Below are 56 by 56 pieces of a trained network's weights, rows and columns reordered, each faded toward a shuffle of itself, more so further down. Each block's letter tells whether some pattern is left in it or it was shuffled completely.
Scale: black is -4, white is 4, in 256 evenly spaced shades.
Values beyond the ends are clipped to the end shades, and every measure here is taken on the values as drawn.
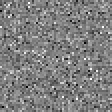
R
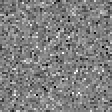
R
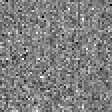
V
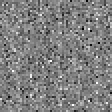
V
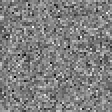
R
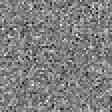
R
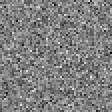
R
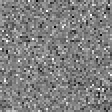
R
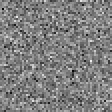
V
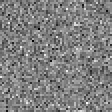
R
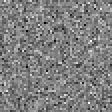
R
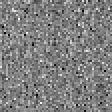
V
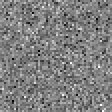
R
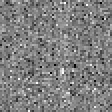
V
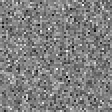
R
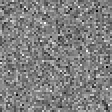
R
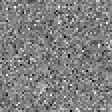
R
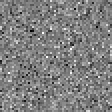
R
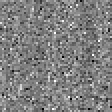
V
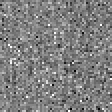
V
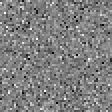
R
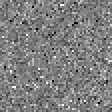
R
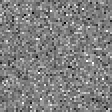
R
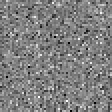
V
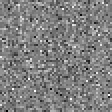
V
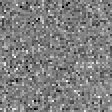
V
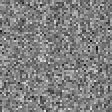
V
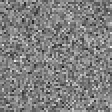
R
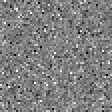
R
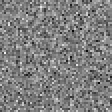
R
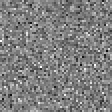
V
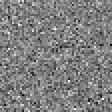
R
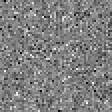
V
